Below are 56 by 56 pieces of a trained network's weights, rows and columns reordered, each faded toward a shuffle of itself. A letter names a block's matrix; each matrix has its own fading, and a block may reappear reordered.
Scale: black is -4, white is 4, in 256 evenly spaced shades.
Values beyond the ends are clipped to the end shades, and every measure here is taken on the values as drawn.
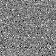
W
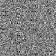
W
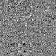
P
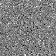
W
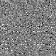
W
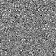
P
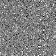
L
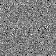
W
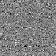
P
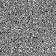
P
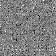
L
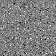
L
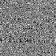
P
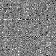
W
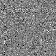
W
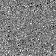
W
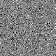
W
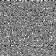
W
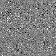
L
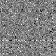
W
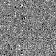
W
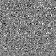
P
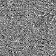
W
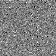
W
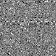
W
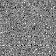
W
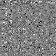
L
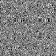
P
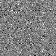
W
